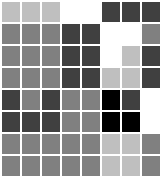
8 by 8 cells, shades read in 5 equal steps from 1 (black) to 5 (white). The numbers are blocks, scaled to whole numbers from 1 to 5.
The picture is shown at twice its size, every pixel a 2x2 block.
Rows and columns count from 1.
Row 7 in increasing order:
3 3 3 3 3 3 4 4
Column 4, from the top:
5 2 2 2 3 3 3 3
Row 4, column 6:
4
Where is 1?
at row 5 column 6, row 6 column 6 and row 6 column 7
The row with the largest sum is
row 1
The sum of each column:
23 24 23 23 23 26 26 25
